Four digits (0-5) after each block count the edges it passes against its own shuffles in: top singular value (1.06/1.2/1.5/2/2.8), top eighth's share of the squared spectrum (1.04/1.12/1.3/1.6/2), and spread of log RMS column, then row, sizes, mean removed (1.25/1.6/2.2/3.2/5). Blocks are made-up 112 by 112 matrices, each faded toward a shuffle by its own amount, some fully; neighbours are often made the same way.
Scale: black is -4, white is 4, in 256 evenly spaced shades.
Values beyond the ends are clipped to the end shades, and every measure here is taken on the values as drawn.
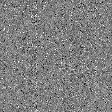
1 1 2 0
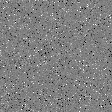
1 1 0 0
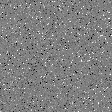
0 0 0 0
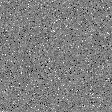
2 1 0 0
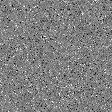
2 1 0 0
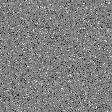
0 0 0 0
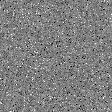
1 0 0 0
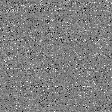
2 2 1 2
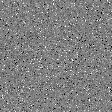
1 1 0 1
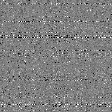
3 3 2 3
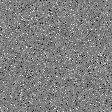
0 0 0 0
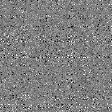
2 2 2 3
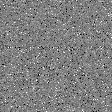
1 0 0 1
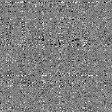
2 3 3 4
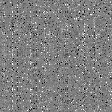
4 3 2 1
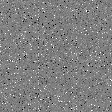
3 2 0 0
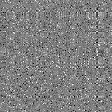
4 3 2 2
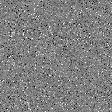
3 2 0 0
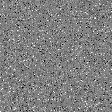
3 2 0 1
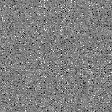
4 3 2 1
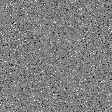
1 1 0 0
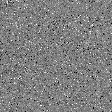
2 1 0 1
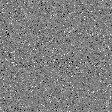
2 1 0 1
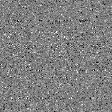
3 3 1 3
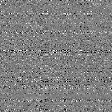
4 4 2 4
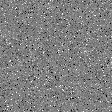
1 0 0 0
